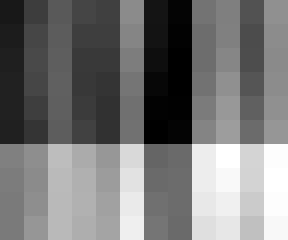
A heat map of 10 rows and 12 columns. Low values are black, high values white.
The bottom right is the ninth with the highest average. The bottom left is the smoothest part. The bottom part is higher, past a seam about 60% of the way down.
